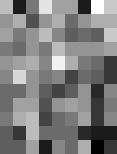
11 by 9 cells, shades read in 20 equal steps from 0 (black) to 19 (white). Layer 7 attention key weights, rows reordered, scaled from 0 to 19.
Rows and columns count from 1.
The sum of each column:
106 104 124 98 119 100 99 78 98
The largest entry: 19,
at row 1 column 8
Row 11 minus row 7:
-1 -1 1 -5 5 1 2 -3 -6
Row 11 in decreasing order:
13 12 10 8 7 7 4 2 0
